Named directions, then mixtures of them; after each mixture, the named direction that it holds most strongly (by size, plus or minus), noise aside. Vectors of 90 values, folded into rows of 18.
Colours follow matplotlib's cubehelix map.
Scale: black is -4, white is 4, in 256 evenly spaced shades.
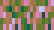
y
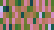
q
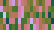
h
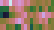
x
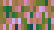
y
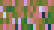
y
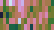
x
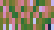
y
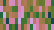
h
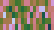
y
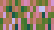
y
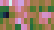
x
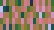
q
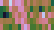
x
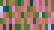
q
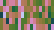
h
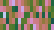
h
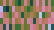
q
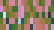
h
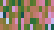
h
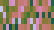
h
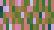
q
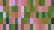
h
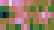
x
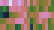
x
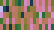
q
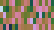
q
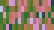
h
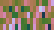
y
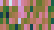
x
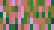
h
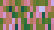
y
